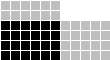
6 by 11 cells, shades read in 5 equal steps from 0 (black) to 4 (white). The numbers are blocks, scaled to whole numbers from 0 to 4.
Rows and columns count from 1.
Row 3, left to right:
0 0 0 0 0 0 3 3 3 3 3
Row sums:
38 38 15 15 15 15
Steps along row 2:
same same same same same up same same same same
